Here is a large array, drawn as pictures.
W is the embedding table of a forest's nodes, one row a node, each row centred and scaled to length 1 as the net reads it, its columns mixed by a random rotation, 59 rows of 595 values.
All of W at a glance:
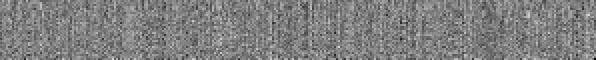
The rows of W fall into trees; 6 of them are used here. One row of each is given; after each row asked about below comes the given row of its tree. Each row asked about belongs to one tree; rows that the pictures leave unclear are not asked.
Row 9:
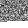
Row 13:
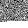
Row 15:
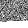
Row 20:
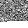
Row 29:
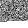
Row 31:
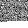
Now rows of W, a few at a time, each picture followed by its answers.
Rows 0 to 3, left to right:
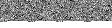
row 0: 20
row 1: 13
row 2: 13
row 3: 9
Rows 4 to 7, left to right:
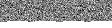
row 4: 9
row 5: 13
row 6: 9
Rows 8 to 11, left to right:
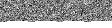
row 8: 9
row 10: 15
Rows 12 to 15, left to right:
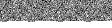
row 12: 15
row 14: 15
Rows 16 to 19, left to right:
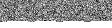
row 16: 13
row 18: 9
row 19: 29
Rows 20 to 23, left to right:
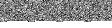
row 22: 29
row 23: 29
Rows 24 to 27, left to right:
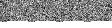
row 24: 15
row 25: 31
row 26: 29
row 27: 9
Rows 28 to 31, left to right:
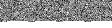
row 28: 13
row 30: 15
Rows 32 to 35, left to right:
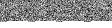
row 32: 15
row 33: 15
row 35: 9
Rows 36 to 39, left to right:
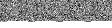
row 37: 29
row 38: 29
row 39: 29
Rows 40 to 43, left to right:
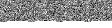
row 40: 9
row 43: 29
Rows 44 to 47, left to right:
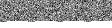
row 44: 9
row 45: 9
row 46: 15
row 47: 15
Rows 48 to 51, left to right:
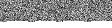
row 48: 9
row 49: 13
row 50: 13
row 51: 31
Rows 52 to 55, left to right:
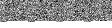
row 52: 29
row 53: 29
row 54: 15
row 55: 15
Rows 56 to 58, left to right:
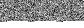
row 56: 13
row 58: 20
